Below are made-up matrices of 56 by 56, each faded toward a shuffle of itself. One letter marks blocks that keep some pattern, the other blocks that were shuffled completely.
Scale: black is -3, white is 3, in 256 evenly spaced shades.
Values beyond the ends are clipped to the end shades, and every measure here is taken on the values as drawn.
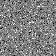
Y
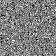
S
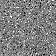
S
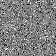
Y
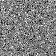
S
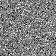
Y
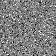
Y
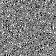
S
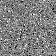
Y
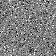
Y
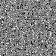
S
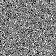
S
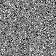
Y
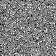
S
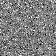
Y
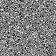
Y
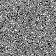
Y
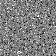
Y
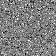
Y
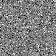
S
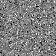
S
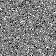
Y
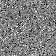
Y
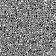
S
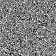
S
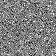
Y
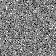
Y
